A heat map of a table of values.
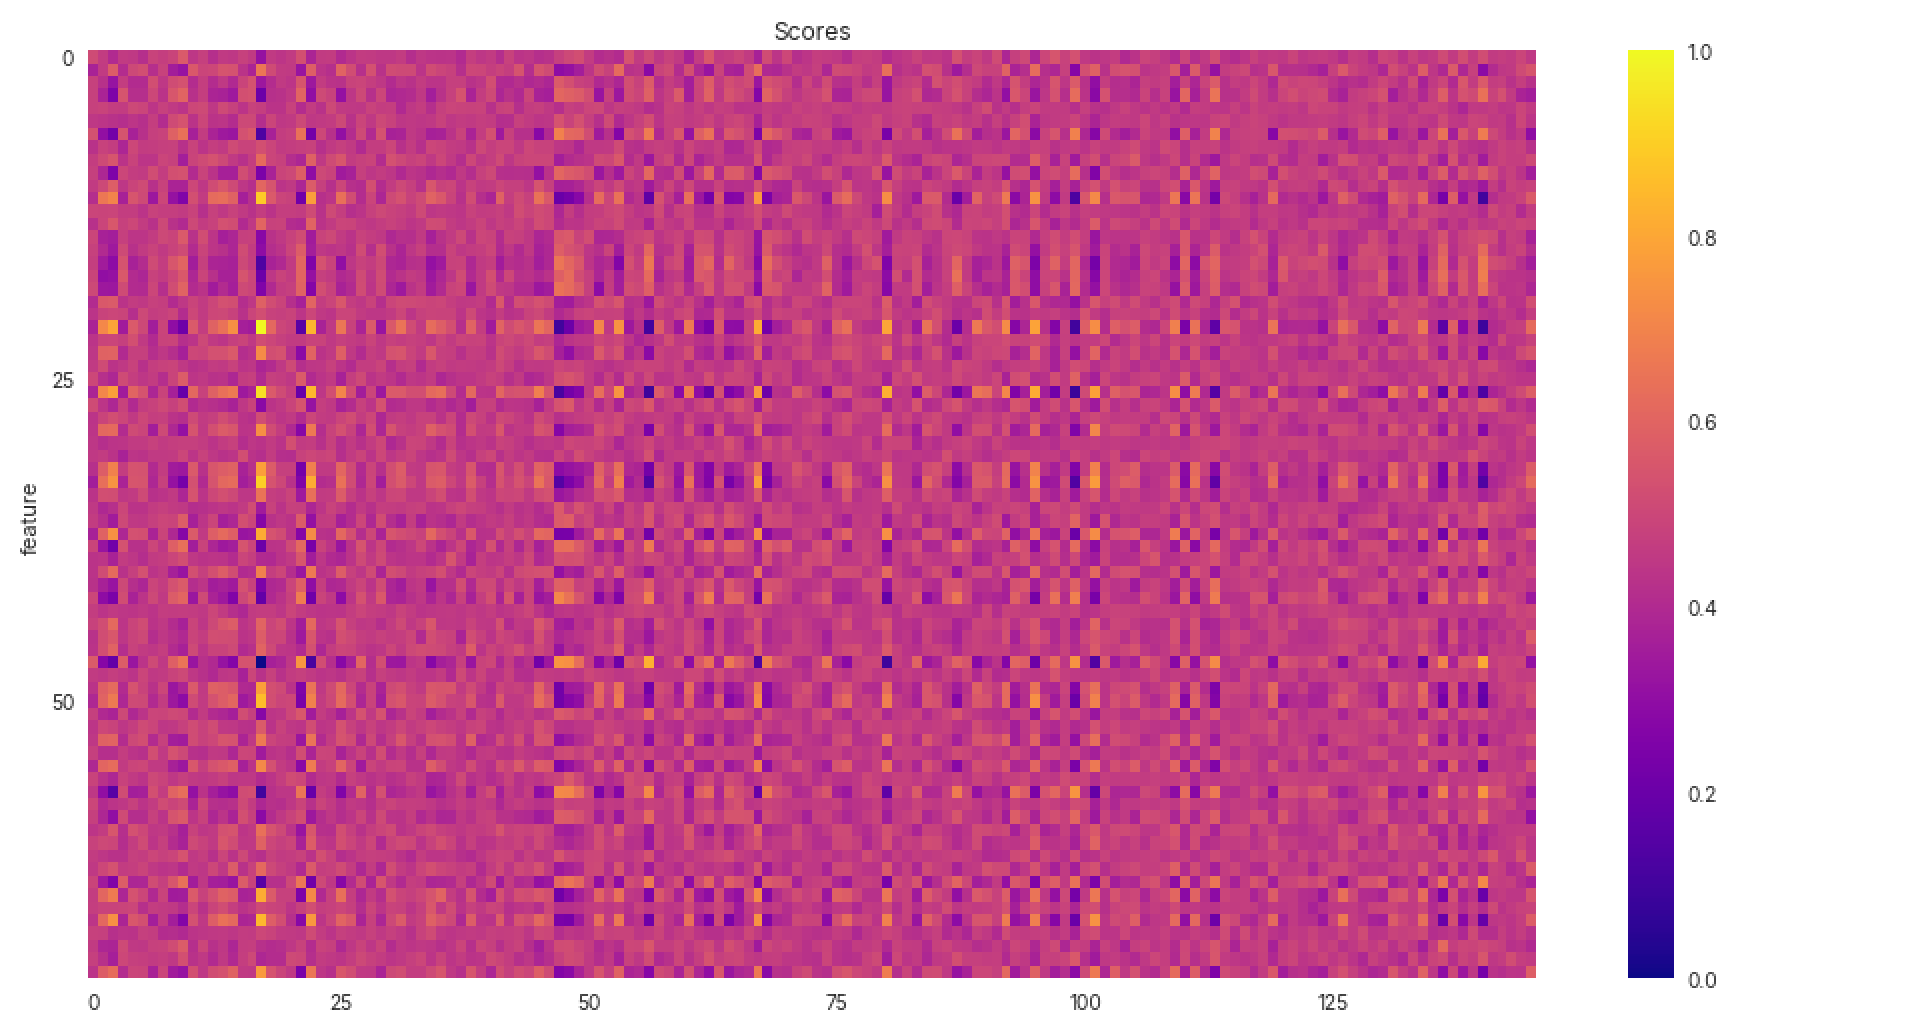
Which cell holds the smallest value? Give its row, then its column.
47, 17
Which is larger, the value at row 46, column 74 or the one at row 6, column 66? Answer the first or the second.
the second
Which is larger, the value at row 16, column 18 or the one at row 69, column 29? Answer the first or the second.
the second
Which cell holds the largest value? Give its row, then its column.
21, 17
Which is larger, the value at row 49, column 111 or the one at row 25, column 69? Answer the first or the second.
the first
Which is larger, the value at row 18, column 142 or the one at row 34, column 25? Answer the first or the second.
the second
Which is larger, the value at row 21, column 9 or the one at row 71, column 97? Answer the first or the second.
the second
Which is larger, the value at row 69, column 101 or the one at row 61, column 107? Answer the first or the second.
the second
